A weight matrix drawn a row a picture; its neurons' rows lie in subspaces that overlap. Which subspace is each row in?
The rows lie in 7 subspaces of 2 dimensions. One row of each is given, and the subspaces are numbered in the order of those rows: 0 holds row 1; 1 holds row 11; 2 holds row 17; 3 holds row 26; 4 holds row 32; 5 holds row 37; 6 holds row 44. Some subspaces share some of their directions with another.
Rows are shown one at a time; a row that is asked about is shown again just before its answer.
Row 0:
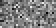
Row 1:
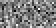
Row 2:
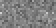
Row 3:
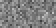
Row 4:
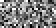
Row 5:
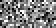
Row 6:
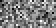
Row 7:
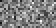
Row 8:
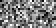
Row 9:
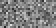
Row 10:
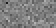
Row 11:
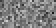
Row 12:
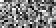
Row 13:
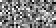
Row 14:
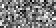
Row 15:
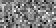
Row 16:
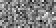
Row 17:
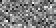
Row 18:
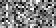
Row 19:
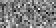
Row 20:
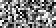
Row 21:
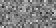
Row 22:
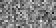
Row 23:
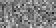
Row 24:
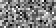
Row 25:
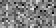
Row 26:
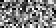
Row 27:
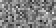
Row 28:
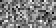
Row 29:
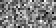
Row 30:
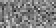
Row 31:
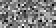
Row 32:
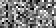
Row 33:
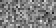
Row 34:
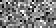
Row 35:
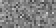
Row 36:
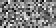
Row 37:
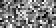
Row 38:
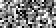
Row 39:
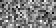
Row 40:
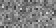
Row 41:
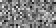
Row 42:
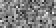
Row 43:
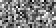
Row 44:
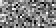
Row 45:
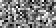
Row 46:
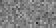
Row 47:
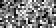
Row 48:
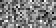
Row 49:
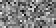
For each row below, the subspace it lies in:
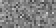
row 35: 6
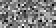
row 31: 6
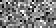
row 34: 4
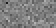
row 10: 2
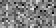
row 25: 4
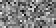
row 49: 4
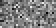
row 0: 6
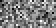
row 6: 6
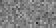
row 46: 6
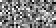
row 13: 5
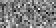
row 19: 0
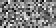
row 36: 1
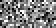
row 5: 4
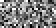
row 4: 3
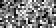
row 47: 5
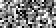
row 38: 5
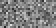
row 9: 1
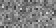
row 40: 3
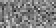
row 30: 0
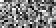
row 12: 3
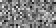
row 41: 5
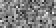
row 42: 5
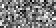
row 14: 3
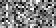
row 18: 4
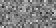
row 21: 3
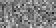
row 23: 0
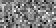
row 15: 0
